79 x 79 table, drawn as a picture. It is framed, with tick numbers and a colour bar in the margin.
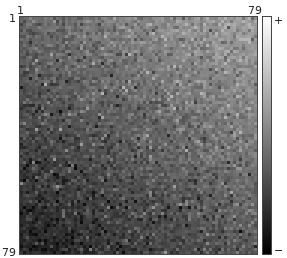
On average the colour sits 40% of the way up the scale. There are no regular stripes. The top right is the ninth with the highest average. The histogram is bell-shaped. No single row or column stands out from its neighbours. The bottom left is the ninth with the lowest average. The field climbs toward the top right.
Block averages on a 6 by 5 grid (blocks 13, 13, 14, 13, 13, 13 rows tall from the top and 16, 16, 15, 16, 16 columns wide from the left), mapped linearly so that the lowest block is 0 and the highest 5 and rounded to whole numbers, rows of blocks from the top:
3 3 4 5 5 / 2 3 3 4 4 / 2 2 3 3 4 / 1 2 2 3 3 / 1 1 2 2 3 / 0 1 1 2 2
